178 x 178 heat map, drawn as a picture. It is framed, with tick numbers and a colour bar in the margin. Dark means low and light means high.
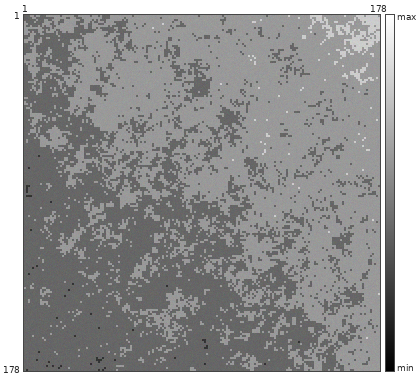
Stripes: none. Mirror symmetry: none. Ninth with the highest average: top right. Slope: up to the top right. Ninth with the lowest average: bottom left.
